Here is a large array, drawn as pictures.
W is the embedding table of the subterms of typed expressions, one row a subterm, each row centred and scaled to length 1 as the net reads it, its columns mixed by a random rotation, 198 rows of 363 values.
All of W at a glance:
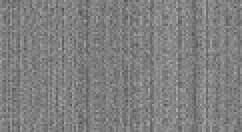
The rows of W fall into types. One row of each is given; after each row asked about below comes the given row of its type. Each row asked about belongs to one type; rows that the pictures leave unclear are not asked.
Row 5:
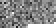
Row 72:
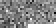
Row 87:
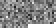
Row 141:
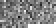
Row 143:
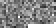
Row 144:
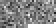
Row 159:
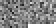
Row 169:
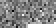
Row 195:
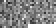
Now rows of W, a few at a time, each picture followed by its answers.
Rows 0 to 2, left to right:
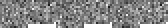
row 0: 143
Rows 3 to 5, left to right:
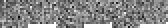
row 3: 141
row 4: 159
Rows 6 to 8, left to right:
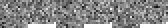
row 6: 144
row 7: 144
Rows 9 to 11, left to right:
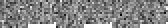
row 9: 141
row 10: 195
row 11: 87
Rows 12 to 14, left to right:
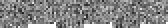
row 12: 87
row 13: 87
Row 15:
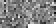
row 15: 143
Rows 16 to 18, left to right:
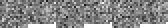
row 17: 144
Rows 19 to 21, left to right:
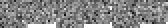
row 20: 87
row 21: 143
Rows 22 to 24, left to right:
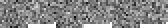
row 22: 143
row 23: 5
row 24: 159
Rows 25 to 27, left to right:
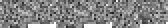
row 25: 159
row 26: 159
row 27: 195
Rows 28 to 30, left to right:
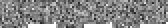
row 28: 143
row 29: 159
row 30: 87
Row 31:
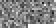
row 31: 159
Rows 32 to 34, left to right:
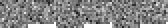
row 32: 87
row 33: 143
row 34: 159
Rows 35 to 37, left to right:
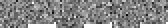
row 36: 143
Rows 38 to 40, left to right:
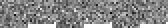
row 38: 195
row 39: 72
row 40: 5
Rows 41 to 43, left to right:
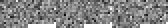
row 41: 144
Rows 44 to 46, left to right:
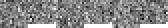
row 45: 72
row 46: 87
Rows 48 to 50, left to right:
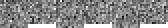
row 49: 141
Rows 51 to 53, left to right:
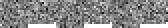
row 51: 159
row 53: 144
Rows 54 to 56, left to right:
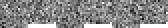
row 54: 144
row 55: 143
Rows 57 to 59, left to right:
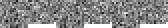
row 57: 169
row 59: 5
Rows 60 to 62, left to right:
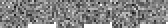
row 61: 159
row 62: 5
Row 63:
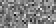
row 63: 195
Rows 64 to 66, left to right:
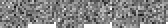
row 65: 87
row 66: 141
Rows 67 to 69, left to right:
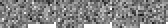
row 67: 87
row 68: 87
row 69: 141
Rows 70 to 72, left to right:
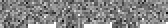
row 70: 72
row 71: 169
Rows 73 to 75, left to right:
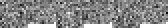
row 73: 5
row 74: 5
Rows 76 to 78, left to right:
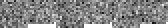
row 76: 195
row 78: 141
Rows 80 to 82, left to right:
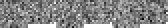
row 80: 159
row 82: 87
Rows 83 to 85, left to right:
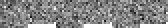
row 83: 144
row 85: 87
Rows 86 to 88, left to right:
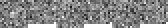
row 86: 5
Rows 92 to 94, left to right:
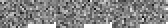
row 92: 5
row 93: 144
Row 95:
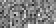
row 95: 195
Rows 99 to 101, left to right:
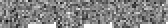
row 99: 169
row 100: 5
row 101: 159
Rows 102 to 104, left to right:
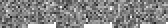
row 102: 144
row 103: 144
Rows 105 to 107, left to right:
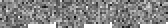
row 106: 141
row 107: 143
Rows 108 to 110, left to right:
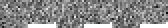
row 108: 144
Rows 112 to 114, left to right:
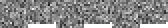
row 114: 195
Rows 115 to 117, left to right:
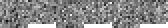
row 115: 169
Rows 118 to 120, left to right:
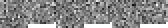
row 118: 143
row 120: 159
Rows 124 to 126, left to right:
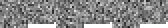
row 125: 159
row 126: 169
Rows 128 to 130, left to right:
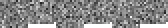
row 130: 87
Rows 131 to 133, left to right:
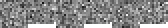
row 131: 159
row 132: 195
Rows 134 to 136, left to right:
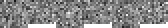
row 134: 195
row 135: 5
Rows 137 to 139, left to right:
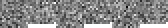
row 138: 195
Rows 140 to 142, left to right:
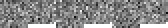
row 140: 159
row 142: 72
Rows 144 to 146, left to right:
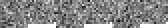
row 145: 195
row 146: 169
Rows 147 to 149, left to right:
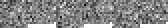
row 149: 195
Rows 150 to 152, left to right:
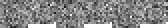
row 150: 143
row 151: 144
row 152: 143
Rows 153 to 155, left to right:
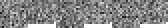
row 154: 72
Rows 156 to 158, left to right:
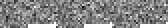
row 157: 195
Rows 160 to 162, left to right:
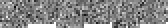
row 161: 141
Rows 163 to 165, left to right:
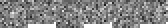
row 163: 5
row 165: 87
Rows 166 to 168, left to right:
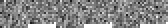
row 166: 195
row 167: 195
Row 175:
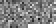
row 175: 159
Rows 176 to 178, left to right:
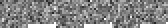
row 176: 87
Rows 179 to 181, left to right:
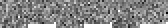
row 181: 72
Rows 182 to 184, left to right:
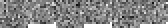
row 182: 143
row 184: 141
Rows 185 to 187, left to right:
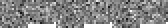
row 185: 143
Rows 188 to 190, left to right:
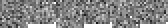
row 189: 141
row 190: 87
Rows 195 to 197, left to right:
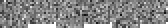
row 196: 141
